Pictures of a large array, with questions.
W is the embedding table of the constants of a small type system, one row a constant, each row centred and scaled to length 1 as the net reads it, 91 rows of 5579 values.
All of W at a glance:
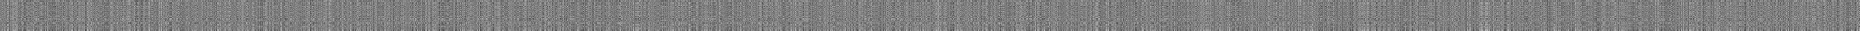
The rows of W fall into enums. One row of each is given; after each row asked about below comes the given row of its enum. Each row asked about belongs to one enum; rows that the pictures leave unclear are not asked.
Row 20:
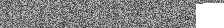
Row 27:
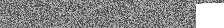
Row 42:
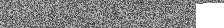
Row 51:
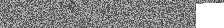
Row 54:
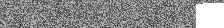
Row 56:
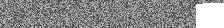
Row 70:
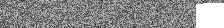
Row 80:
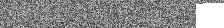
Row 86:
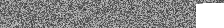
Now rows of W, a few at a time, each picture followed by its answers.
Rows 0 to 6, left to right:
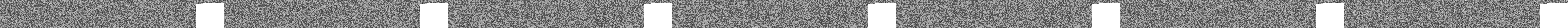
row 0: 27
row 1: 27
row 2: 54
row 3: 54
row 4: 54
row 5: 27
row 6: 80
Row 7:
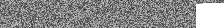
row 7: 86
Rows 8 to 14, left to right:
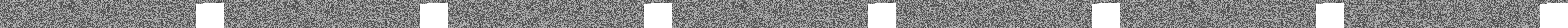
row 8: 51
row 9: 51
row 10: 86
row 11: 51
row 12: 27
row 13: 51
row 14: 54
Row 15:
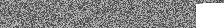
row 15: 86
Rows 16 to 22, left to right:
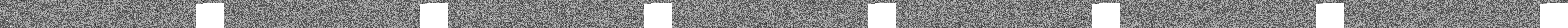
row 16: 70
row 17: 27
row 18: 80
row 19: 42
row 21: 86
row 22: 86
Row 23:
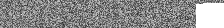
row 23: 20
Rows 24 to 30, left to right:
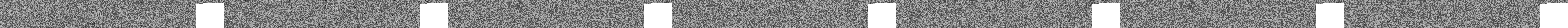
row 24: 42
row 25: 70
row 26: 51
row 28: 56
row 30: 54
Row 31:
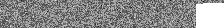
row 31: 70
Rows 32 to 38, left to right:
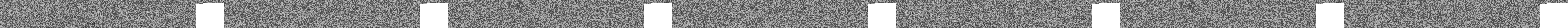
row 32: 42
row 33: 86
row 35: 86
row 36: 80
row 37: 51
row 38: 54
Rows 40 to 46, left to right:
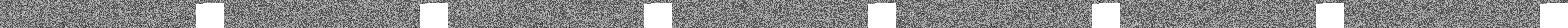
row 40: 20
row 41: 27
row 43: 51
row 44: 70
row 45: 86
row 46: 86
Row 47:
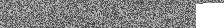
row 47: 42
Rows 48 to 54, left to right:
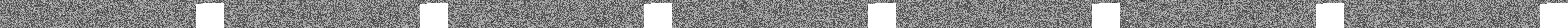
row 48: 27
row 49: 54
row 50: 54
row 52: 51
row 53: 70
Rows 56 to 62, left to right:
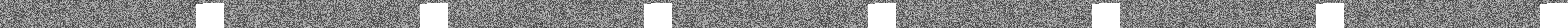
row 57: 54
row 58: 42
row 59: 54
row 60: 80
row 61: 20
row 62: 56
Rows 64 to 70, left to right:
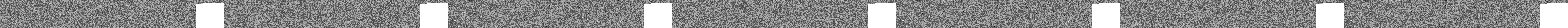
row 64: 27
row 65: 54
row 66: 70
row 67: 51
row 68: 70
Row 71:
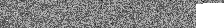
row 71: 70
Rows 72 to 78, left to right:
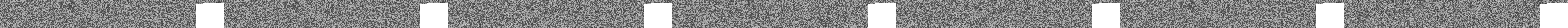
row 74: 86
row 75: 54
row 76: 86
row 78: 56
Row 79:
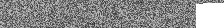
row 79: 42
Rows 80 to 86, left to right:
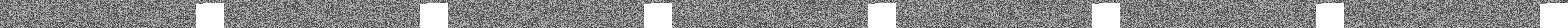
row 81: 51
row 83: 42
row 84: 42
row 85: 27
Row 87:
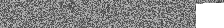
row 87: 51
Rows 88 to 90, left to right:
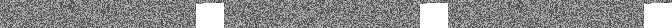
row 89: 86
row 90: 51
